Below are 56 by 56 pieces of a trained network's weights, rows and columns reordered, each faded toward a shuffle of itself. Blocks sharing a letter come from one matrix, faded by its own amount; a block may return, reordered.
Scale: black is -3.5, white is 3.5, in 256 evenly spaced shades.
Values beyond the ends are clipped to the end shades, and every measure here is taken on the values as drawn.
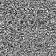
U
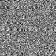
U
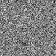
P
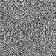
P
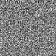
P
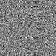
U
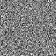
P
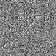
U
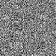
P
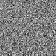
U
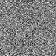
U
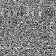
U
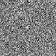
P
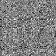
U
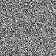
P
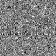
U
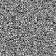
U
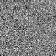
P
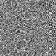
P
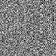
P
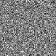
P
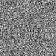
U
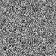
P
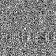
U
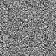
P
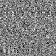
U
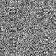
U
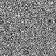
U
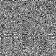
U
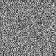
P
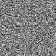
P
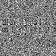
U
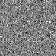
U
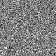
U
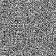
P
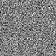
U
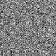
P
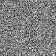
P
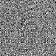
U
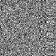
P
